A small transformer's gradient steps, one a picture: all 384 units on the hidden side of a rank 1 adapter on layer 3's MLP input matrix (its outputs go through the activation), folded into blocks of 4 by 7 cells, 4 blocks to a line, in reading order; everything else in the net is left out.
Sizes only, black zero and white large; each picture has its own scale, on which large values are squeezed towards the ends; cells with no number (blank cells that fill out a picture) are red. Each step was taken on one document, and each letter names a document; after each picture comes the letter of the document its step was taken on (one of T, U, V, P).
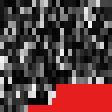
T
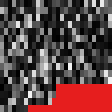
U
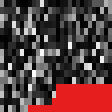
U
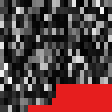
U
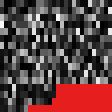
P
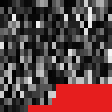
T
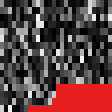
T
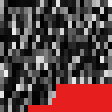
U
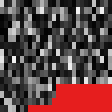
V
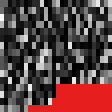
U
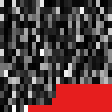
P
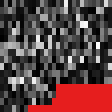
V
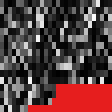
T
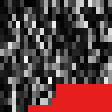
V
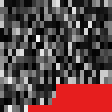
U
